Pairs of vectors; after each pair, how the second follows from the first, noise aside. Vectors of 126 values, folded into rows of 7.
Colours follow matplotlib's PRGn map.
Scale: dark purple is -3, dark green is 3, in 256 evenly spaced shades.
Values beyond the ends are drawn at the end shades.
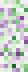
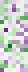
shuffled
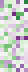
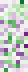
shuffled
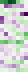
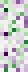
shuffled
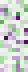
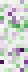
shuffled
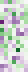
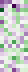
shuffled
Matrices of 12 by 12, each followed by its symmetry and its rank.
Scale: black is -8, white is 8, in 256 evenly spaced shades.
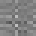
neither, rank two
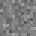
neither, full rank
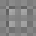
symmetric, rank one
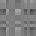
neither, rank one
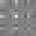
symmetric, rank two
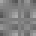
symmetric, rank one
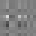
neither, rank one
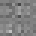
neither, rank two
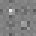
symmetric, rank two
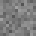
neither, full rank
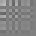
symmetric, rank one
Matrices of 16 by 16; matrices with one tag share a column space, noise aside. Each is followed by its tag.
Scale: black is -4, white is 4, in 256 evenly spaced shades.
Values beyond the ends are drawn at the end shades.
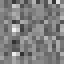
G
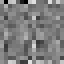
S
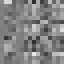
G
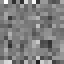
S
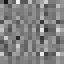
G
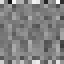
S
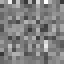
G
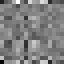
S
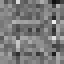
G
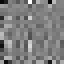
S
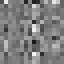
G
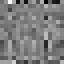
S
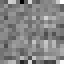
S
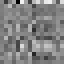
G
